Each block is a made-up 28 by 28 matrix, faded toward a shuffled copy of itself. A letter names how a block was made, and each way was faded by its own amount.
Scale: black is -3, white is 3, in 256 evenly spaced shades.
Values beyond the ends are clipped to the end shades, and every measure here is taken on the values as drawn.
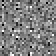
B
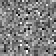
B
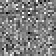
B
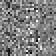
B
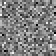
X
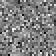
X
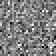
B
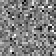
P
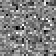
P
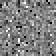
P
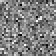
X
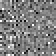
P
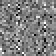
B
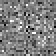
P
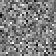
X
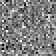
B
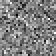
X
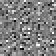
P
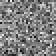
X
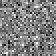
X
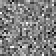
X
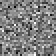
X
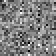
B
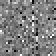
P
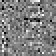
P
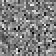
X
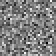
X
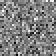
X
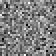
X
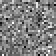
B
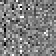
B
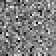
B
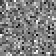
B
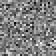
X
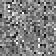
B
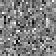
P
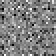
P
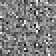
B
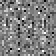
P
